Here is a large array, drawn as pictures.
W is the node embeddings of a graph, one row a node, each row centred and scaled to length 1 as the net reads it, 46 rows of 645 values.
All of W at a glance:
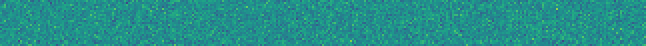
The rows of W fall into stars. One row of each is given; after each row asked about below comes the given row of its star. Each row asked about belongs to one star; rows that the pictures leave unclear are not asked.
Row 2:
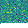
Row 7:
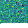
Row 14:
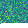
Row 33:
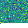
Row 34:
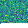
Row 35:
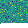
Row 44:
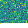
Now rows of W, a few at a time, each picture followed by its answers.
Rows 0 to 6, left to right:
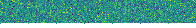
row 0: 14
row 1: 14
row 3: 35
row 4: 7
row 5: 33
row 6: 34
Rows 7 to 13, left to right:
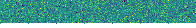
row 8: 7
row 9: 33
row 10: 2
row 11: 35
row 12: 35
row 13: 44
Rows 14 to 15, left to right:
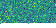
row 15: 2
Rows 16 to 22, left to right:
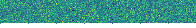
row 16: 44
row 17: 35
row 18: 44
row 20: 35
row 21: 7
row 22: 35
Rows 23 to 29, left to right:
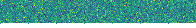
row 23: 34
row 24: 2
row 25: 44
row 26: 35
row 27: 34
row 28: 2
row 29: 44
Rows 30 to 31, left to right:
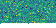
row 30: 34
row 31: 14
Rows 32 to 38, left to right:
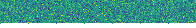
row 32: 14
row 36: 34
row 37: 7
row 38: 44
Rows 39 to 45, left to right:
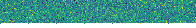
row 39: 2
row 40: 33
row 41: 33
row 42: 7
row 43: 33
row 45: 2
